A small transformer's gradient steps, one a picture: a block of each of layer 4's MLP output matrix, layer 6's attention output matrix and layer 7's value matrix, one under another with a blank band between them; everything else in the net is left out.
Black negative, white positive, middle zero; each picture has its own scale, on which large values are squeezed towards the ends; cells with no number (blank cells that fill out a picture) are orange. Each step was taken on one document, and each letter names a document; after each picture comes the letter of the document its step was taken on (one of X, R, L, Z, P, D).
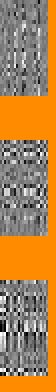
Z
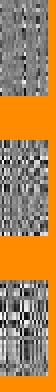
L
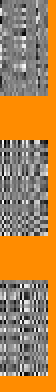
L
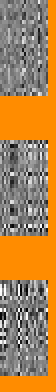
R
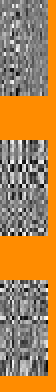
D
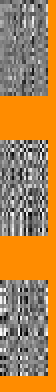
R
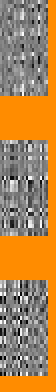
R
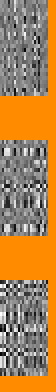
Z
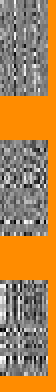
Z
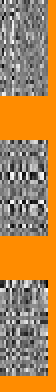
D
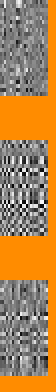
D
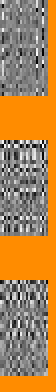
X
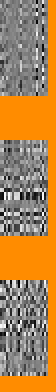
X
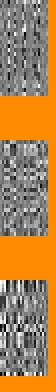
Z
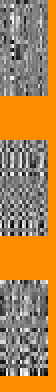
D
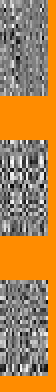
D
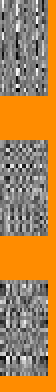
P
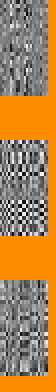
D
